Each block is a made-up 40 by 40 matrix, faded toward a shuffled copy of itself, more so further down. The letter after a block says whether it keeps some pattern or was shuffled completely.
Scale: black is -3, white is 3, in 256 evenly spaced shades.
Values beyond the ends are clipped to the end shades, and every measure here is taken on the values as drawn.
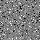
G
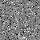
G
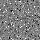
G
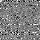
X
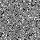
G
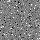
G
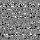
X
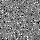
G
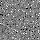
G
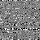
X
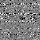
X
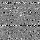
X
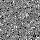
G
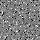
G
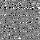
X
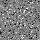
G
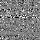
X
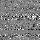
X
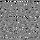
X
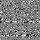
X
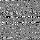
X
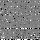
X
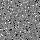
G
